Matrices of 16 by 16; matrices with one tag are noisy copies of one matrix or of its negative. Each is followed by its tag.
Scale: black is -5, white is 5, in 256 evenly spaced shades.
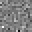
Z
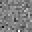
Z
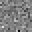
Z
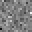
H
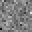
H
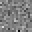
Z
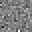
Z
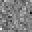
H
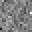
H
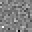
Z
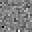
Z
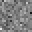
H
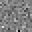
Z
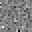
Z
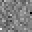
H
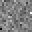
H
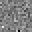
Z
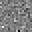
Z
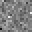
H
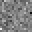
H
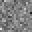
H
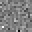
Z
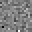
Z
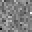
H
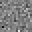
Z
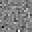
Z
